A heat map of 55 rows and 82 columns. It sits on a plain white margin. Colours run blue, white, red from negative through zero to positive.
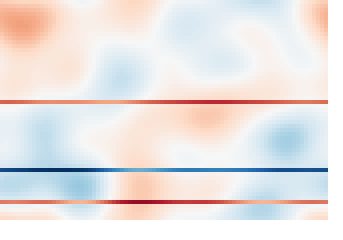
On average the colour sits 50% of the way up the scale. Rows 26, 43 and 51 stand out from the rest. The distribution is heavy-tailed on both sides.
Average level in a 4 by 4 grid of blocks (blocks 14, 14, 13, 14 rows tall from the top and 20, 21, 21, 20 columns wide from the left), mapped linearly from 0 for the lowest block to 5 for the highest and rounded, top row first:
5 3 1 2 / 3 2 3 3 / 0 3 3 0 / 0 3 2 0
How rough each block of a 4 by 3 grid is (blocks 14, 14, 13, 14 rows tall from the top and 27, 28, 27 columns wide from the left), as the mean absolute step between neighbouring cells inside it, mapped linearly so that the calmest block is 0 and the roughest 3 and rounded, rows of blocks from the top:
000 / 111 / 000 / 333
